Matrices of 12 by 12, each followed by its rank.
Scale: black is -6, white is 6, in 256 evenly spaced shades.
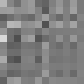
two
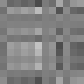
one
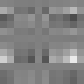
one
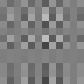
one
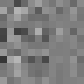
two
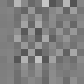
two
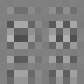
one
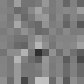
two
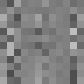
two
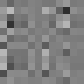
two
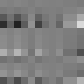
one
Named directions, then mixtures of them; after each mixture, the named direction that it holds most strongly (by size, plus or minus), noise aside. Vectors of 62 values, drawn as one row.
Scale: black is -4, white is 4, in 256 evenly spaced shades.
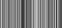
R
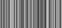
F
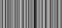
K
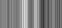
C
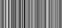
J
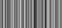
K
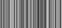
F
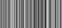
F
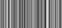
J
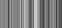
C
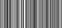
J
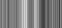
C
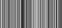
R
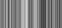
C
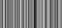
K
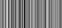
J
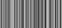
F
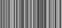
F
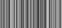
F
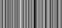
K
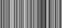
F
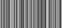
F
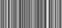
J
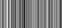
J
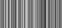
J
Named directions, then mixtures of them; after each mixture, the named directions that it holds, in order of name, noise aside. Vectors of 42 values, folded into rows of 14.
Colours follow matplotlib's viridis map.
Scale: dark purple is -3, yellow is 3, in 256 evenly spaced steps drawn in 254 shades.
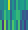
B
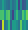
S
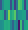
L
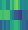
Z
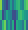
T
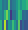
B, T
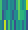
B, L, T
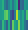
B, L, S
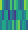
L, T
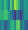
L, Z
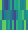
T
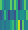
L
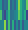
B, L, T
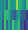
B, T, Z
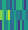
L, S, Z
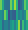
L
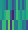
B, S, T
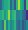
B, L, Z
